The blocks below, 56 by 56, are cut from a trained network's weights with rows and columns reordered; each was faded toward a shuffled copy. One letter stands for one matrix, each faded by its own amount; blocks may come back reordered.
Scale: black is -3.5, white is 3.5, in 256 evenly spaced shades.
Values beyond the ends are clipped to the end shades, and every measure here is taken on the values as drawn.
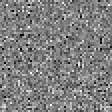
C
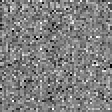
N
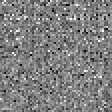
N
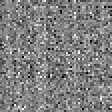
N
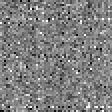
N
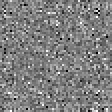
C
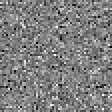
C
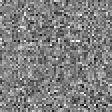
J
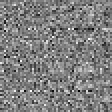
J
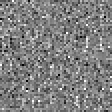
C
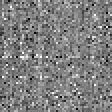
N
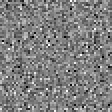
C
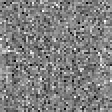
N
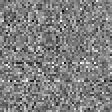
J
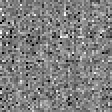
N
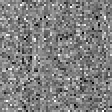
N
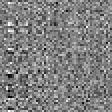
J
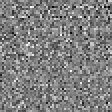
J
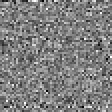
J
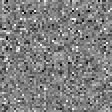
C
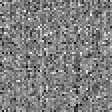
N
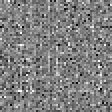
N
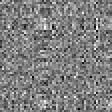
J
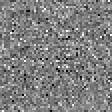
C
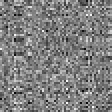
J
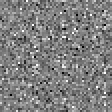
C
